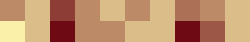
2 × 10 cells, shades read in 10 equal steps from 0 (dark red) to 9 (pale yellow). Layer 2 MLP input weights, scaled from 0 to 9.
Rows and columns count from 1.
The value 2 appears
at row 1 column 3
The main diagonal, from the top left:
5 7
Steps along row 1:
up down up up down up down up up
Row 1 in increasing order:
2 4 5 5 5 5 7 7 7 7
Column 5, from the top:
7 5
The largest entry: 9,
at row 2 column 1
